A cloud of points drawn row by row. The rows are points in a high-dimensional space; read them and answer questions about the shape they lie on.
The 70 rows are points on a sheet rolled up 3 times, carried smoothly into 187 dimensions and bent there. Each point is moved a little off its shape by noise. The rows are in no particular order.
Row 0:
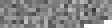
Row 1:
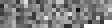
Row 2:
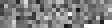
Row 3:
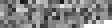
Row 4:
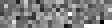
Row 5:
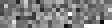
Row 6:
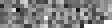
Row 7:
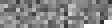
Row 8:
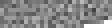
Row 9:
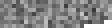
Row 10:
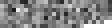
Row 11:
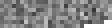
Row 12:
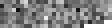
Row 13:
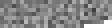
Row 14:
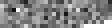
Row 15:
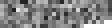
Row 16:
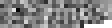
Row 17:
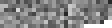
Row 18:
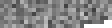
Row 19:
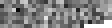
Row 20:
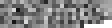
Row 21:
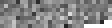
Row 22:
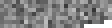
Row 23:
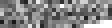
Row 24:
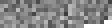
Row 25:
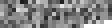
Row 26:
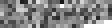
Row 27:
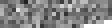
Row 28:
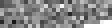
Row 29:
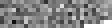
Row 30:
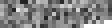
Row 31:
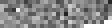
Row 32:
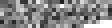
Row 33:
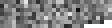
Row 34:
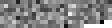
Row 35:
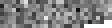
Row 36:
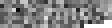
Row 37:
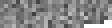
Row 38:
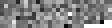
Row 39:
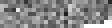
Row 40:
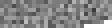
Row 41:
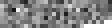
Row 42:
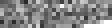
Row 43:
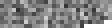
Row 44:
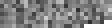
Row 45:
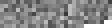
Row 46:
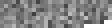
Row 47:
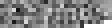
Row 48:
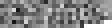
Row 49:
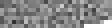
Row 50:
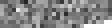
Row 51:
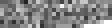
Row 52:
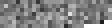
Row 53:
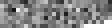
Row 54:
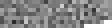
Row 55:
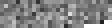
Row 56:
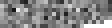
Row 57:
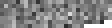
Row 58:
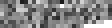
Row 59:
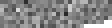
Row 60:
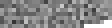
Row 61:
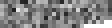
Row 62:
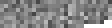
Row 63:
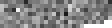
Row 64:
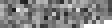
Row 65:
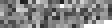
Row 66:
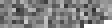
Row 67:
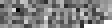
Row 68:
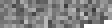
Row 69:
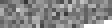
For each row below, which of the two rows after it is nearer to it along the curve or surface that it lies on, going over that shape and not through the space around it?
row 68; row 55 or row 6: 55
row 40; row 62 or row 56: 62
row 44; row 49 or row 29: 49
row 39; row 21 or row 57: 21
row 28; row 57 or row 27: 27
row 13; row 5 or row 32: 5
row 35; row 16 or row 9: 16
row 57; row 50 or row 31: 31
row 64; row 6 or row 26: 26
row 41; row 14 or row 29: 14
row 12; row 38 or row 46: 38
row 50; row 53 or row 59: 59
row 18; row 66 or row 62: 62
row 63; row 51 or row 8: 51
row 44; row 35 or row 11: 11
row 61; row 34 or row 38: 34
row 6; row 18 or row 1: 1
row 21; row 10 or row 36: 36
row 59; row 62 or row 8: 62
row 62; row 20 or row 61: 20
